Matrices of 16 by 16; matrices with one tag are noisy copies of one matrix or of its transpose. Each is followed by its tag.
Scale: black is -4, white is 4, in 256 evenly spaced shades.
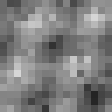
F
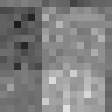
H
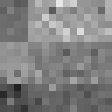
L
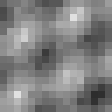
F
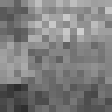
L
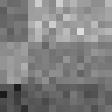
L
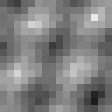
F
